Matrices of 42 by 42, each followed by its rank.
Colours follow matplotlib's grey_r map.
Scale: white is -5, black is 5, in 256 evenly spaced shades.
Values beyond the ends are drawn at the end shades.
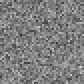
full rank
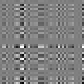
one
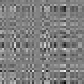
two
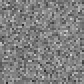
full rank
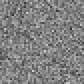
full rank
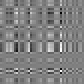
one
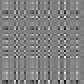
one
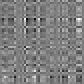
two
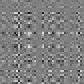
two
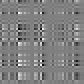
one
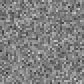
full rank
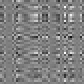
two
